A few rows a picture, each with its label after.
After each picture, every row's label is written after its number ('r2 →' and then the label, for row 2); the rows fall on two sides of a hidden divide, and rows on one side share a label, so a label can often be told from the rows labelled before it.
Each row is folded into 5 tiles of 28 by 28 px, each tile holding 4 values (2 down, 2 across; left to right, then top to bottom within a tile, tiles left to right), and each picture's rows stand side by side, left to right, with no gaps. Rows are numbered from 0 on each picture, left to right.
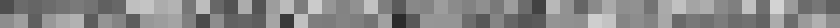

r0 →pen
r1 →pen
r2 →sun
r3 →pen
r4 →pen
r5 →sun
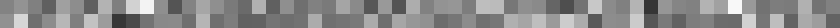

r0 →pen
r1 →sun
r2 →pen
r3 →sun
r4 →pen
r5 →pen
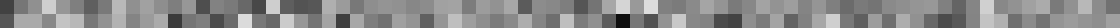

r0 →pen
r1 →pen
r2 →pen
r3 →sun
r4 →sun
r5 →sun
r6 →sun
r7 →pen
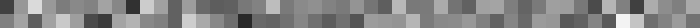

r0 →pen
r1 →pen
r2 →sun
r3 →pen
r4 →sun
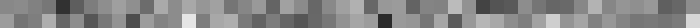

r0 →pen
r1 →pen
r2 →sun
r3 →pen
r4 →pen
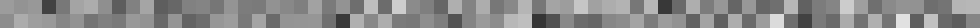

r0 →pen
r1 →sun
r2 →sun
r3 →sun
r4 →sun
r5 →sun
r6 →sun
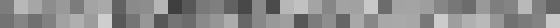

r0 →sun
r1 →sun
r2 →sun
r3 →pen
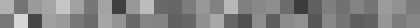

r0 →pen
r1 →sun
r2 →pen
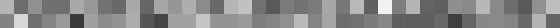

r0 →pen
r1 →sun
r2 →pen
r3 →sun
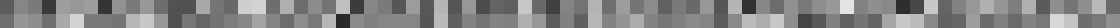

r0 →sun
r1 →pen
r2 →pen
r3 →pen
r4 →sun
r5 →sun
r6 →sun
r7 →sun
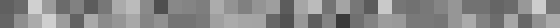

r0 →pen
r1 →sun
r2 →pen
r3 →pen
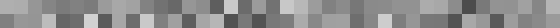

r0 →pen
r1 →sun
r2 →pen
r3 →pen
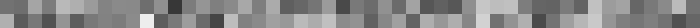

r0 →sun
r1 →pen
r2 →pen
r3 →sun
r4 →pen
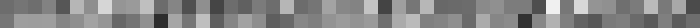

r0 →pen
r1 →sun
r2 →sun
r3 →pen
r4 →sun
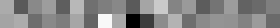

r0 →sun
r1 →sun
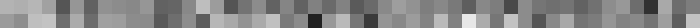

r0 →pen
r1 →sun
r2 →pen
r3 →pen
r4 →pen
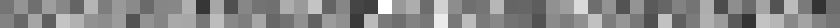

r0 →sun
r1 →pen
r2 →pen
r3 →pen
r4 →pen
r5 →sun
